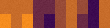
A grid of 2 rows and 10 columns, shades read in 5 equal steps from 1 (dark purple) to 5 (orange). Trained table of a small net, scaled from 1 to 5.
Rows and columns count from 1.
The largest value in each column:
5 4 5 2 2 3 4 3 1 4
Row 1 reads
4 4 4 2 2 3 4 3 1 4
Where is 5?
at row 2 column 1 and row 2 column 3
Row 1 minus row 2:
-1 0 -1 0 1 0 0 1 0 0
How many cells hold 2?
4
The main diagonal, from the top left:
4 4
